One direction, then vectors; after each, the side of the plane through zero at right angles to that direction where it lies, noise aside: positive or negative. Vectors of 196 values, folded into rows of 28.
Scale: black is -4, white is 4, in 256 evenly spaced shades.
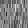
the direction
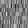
negative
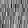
negative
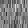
positive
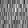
positive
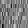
negative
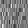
positive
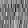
negative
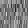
negative
